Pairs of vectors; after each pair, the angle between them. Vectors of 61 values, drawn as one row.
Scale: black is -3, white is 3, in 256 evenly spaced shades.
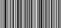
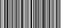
orthogonal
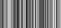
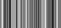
partly opposed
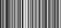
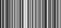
nearly parallel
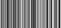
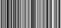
nearly parallel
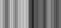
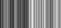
nearly opposite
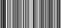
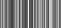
partly opposed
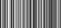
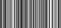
orthogonal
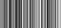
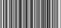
partly aligned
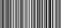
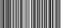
nearly parallel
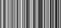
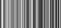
nearly parallel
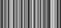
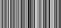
partly aligned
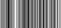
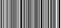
orthogonal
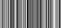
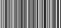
partly opposed
